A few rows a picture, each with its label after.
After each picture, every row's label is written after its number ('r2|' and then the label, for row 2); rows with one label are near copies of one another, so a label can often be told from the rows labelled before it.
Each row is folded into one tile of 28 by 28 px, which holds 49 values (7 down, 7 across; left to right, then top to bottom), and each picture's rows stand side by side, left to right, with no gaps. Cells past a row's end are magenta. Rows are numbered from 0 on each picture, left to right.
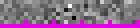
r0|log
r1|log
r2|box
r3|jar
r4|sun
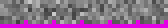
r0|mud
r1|log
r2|log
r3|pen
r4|pen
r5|mud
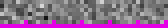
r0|jar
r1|box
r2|mud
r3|sun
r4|pen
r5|jar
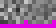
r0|pen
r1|log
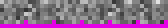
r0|log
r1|sun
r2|pen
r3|log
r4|sun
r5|sun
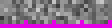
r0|mud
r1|pen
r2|jar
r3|sun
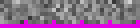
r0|sun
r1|mud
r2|pen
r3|pen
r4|sun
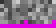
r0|sun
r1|pen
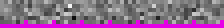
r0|mud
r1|jar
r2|box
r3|mud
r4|mud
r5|box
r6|log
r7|jar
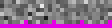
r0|jar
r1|box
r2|sun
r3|log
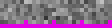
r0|pen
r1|log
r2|mud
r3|sun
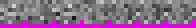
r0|box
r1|mud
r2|box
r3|sun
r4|log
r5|log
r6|log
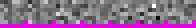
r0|sun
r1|sun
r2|jar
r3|jar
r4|box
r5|box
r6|jar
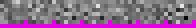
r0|sun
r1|pen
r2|box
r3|box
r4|mud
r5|log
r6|box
